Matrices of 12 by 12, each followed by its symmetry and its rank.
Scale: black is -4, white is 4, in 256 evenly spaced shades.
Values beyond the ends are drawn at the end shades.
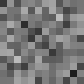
symmetric, full rank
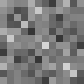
symmetric, full rank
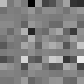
neither, rank two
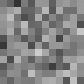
neither, full rank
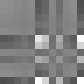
symmetric, rank one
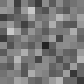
symmetric, full rank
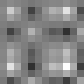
symmetric, rank one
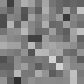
neither, full rank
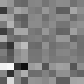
neither, rank two
